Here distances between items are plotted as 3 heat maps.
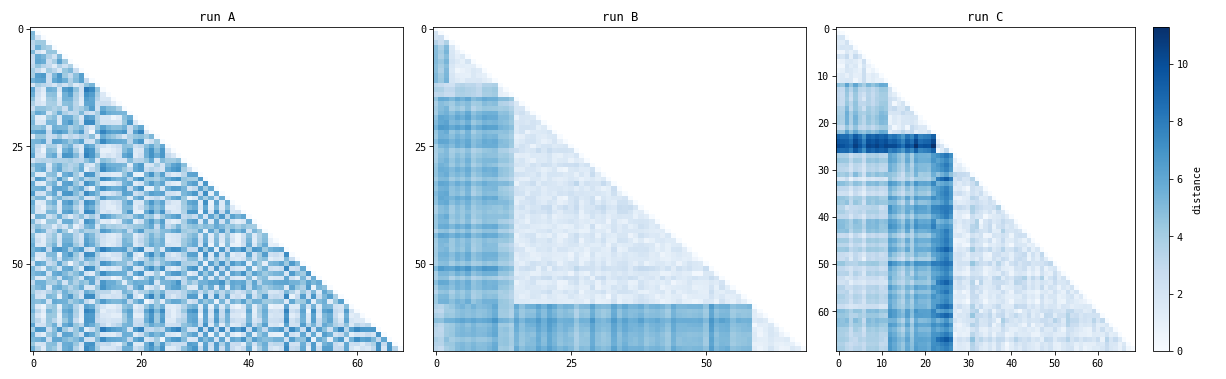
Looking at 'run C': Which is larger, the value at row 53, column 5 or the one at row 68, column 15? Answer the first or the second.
the second
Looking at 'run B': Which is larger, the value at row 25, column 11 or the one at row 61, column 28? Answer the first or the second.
the first
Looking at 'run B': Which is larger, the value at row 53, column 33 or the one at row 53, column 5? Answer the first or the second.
the second
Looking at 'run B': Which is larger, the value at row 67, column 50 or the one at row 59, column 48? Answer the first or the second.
the second
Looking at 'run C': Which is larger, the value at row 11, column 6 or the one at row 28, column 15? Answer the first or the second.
the second
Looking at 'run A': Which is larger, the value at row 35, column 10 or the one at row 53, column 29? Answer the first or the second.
the first
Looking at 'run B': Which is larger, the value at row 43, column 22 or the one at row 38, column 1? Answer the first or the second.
the second
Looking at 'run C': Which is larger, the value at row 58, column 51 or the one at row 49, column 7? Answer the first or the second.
the second
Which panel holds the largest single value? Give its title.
run C
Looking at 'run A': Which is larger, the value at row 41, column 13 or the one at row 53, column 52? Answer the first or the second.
the second
